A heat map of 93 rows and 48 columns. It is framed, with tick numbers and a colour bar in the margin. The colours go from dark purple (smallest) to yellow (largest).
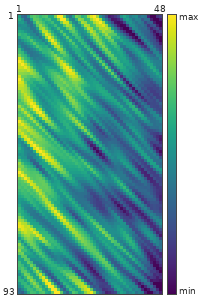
Slope: up to the left. Average level on the scale: 50%. Grain: diagonal, down to the right.
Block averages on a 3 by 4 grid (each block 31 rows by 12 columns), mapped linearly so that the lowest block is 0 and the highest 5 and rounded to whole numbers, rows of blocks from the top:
4430
5311
4320
